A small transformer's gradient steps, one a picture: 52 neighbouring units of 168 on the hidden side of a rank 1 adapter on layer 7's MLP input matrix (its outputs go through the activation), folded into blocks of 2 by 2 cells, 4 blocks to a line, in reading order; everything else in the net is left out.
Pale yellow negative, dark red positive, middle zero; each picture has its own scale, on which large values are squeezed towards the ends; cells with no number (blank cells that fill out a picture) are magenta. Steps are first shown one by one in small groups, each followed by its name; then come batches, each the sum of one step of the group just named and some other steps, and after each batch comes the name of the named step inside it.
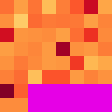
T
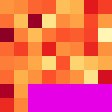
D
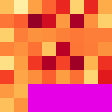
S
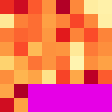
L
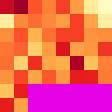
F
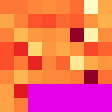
L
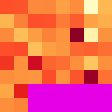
F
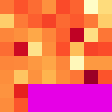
L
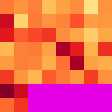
T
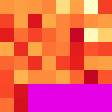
D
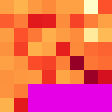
S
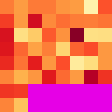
D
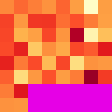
D
